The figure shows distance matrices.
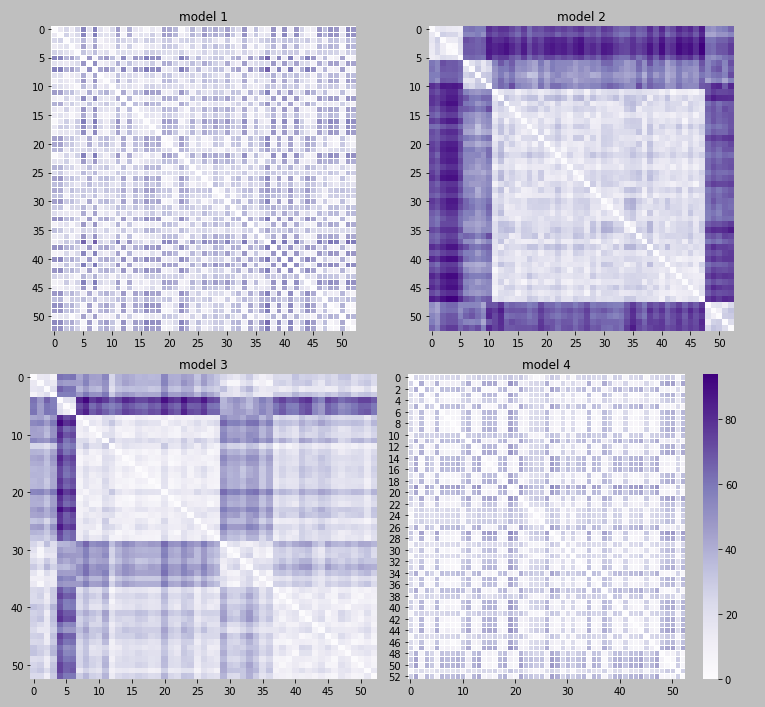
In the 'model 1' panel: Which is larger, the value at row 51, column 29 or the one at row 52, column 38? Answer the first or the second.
the first
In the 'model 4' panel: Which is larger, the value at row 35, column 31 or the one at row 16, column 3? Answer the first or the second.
the second
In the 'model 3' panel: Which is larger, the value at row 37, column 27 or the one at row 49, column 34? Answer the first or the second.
the second
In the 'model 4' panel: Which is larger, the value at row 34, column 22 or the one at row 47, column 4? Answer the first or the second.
the first
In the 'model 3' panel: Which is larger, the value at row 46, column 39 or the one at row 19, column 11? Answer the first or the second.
the second
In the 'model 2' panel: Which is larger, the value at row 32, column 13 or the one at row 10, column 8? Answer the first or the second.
the second
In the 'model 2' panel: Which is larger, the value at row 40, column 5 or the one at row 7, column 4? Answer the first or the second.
the first
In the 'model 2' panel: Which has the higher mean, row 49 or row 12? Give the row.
49
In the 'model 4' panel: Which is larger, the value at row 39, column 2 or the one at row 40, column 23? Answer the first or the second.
the first
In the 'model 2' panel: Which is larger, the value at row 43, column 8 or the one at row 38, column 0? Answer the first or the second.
the second
